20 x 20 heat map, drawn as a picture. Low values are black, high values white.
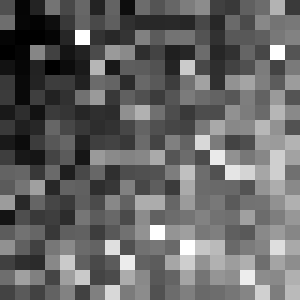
Ninth with the lowest average: top left. Stripes: none. Odd rows or columns: none. Average level on the scale: 40%. Slope: up to the bottom right.
